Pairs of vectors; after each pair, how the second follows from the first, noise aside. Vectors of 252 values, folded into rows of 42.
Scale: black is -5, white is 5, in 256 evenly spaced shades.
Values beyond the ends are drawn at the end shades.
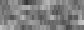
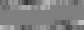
partly zeroed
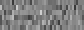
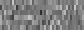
negated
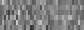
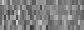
copied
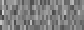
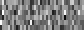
scaled up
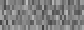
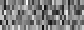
scaled up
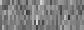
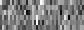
scaled up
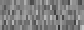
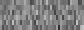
copied
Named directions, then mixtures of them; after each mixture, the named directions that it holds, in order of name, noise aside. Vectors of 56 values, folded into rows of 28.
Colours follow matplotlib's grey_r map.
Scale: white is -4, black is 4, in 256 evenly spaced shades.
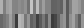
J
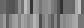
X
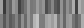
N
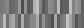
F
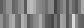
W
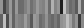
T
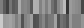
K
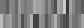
K, X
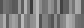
F, X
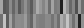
T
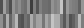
J, T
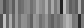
T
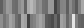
W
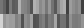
K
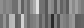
F, J, W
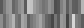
W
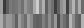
J, K, N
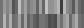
N, T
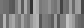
F, X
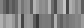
K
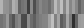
W, X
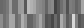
W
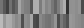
K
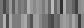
T, W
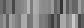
T, W, X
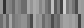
N, T, W
